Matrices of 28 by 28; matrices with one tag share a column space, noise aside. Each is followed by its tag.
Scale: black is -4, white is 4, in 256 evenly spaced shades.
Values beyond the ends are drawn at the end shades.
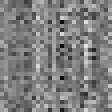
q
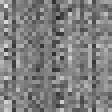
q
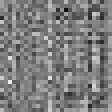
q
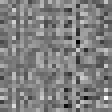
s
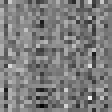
s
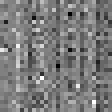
q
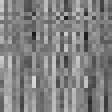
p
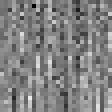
p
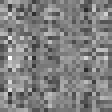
q
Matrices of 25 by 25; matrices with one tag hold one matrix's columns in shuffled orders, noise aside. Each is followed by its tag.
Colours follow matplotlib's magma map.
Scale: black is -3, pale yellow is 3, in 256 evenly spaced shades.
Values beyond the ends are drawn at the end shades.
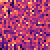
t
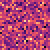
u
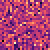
t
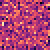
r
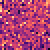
t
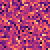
u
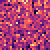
t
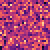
r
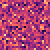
u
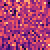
t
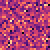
u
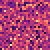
u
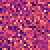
u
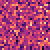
r
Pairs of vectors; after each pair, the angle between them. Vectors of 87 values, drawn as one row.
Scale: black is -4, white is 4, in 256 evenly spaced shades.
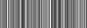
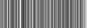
partly aligned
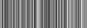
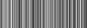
partly opposed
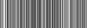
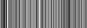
nearly opposite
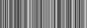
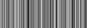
nearly opposite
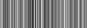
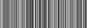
partly aligned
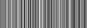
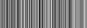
nearly opposite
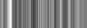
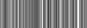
partly aligned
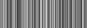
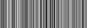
nearly opposite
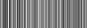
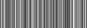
orthogonal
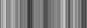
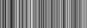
partly opposed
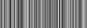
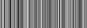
nearly parallel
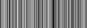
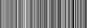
partly aligned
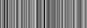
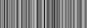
nearly parallel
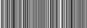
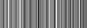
orthogonal
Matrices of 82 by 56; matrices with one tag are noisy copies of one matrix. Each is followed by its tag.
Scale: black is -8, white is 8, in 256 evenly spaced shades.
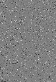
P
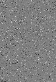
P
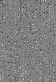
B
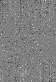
B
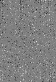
B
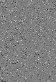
P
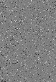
P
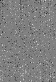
B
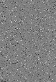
P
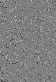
P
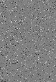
P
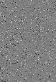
P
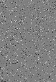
P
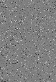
P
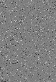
P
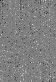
B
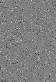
P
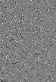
P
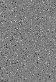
P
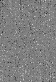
B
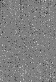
B
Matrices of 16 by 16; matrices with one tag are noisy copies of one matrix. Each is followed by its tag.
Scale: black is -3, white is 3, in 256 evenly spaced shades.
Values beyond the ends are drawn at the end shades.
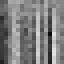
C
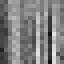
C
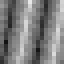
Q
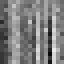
C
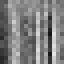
C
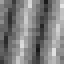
Q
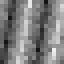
Q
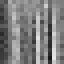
C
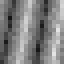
Q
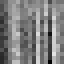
C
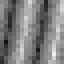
Q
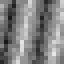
Q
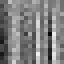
C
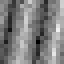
Q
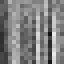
C
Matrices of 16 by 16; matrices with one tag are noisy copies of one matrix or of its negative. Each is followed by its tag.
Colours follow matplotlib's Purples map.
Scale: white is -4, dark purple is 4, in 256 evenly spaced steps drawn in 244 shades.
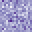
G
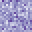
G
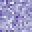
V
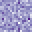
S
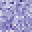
V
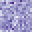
V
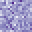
V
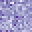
V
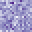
V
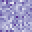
V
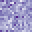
V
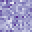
V
